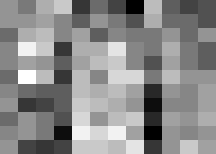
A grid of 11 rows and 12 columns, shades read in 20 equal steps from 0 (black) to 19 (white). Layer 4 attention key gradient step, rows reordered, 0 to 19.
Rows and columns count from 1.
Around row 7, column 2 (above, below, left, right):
19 4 10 7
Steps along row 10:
up down down up down up down down up down up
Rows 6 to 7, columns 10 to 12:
14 11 11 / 11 10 12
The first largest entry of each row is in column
4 9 3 2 7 2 5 5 5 5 8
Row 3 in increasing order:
7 8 8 9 9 10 10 11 11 12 13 14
